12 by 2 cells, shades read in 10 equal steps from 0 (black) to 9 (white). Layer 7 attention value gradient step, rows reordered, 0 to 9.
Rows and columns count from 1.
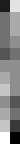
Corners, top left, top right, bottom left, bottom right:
1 8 9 0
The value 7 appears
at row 8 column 1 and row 11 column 1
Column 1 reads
1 4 4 4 3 5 6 7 5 6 7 9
